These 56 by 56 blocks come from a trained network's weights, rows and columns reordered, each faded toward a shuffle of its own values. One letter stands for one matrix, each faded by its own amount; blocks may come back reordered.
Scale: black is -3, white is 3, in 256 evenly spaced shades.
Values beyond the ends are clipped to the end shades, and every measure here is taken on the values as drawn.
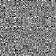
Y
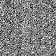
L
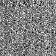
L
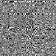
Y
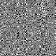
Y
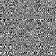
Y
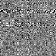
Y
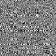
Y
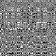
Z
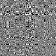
Y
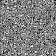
L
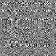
Y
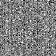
L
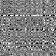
Z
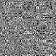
Y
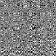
Y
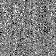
L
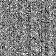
L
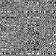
Y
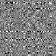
Y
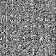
L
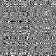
Z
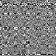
Z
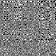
Y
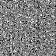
L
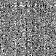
L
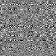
Y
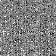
L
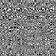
Y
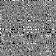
Y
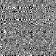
Y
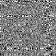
Y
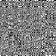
Y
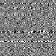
Z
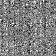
L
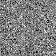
L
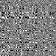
Y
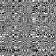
Z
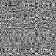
Z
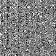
L
